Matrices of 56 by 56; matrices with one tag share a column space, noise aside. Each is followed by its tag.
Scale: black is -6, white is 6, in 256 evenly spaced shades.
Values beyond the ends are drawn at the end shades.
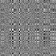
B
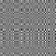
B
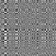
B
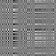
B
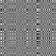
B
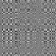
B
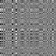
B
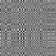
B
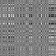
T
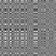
B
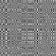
B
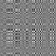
B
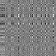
T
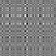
T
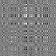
T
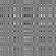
T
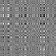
T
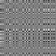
B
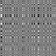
T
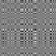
B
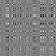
T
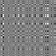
T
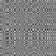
B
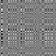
B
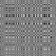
T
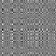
B
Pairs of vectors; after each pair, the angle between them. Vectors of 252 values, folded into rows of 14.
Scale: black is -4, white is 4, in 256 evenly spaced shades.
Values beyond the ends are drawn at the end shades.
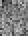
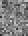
partly aligned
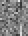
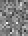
partly opposed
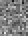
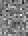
nearly parallel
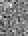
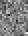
partly opposed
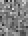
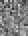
nearly opposite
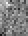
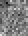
nearly opposite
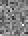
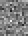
partly opposed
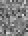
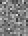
orthogonal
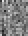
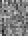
nearly parallel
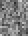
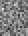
partly opposed
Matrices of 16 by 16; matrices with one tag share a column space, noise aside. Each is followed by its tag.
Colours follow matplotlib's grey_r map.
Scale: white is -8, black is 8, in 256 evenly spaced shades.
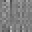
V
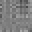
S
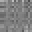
V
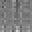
V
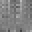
S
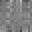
V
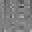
S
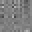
S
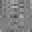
S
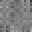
V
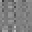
V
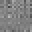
S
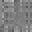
V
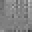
S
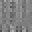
V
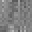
V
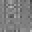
S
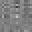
S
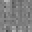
V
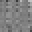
V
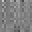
V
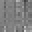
V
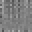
S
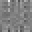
V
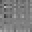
S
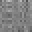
V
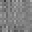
V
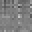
S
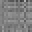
V
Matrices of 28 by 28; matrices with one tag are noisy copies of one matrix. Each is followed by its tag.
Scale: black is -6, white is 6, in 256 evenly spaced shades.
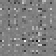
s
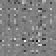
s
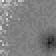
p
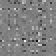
s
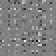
s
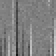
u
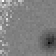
p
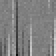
u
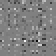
s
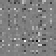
s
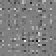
s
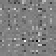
s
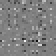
s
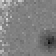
p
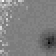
p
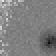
p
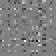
s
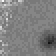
p
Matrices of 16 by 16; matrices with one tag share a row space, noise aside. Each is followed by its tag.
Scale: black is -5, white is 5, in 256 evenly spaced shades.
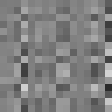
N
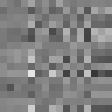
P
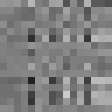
P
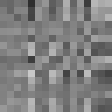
P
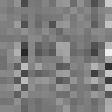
N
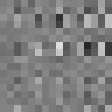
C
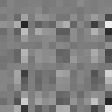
N
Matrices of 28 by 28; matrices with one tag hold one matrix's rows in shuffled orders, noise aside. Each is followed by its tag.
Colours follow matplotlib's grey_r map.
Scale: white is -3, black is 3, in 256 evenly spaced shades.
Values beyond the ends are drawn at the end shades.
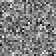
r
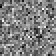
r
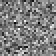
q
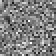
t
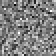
q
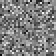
r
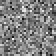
t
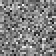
t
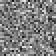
t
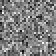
r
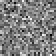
t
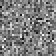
r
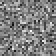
t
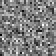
r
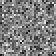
r
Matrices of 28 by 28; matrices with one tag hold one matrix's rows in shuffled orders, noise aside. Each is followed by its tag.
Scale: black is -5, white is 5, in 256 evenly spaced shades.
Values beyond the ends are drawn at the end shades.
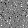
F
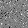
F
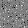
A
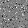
A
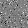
F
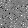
F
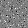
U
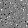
F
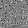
F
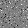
F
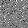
A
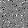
A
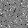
F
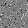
F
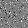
F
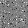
A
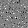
U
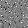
F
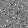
U
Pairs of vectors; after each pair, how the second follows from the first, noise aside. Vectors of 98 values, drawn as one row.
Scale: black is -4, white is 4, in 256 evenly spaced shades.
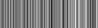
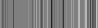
partly zeroed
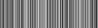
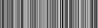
copied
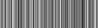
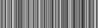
copied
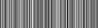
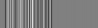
partly zeroed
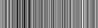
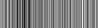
copied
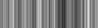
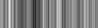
reversed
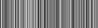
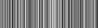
wrapped around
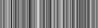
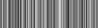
reversed
